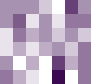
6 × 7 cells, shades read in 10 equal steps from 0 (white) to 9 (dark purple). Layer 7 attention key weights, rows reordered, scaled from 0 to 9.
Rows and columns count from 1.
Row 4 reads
1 3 1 3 4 2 5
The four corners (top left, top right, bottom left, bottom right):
4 4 5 5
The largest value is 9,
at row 6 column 5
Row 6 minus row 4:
4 0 0 -3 5 -2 0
